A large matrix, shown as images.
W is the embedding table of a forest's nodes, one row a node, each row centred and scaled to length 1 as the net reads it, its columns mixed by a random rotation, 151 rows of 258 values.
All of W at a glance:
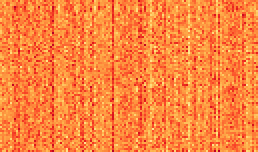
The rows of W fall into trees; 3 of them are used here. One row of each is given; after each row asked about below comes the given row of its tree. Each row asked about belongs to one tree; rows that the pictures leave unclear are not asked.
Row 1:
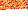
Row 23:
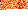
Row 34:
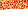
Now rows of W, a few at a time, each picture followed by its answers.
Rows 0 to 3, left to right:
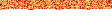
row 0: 34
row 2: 1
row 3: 34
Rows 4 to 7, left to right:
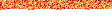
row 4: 34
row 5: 1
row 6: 34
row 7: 34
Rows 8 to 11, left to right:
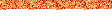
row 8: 34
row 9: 34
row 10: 34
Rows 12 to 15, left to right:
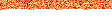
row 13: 23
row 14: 23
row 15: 23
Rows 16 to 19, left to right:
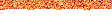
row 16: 1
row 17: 23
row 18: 34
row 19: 1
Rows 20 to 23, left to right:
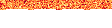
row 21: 23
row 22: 1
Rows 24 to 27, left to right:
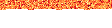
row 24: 23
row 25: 1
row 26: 23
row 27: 34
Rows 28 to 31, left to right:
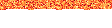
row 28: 1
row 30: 1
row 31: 34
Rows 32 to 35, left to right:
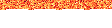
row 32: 34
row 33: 34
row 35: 1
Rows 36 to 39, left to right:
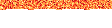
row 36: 1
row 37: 1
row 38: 34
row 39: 23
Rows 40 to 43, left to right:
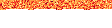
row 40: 34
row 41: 23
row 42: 1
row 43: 1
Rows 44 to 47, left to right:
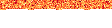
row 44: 34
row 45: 34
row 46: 23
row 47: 23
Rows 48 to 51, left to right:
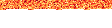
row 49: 1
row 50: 23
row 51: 23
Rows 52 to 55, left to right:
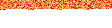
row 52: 1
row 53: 1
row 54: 23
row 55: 34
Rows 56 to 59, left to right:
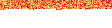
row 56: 34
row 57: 34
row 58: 1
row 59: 34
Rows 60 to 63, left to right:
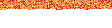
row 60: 23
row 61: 23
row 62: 1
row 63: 34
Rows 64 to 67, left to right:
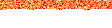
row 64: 23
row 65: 34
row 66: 34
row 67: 1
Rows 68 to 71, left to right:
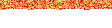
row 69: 34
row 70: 34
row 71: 1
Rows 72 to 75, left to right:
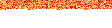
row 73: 23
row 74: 23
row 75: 34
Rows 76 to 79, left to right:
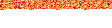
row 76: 23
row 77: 34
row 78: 23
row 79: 23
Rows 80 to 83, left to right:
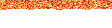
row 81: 23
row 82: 1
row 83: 23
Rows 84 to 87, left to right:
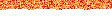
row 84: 23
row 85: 23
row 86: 34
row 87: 34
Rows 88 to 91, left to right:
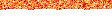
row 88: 34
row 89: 1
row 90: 34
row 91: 34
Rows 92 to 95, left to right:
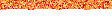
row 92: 34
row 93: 1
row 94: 34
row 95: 23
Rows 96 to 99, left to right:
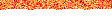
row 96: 34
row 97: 1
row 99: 34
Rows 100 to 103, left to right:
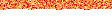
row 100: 34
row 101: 34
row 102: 1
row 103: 1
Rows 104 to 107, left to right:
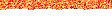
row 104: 23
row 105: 1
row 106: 23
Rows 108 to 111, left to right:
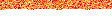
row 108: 23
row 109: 34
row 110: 23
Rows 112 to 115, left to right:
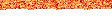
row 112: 23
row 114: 34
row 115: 34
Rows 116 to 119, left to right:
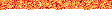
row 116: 34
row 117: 23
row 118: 34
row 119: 34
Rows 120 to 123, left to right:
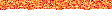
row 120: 1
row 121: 34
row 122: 1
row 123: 1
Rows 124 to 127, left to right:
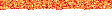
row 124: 1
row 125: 23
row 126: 1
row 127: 34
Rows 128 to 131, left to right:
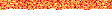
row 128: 34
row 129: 23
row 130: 23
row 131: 1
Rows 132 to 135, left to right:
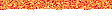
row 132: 1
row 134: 23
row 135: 1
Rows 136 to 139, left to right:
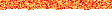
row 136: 23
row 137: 23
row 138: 34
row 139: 1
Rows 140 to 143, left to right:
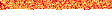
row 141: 34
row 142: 23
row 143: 1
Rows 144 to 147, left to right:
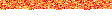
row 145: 34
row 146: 34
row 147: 1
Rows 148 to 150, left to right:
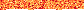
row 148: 23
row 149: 34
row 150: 23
